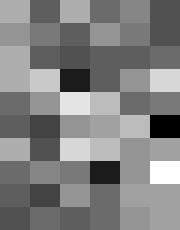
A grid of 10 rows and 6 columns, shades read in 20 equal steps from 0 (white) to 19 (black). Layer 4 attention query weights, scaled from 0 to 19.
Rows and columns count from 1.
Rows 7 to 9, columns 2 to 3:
13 3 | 9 10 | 14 8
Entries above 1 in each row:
6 6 6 6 6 6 6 5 6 6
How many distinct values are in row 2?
4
